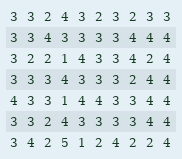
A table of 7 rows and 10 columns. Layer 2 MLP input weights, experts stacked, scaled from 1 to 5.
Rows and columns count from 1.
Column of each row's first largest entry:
4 3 5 4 1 4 4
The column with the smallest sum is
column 3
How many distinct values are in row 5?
3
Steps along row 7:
up down up down up up down same up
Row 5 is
4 3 3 1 4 4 3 3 4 4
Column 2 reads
3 3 2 3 3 3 4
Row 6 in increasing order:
2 3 3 3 3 3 3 4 4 4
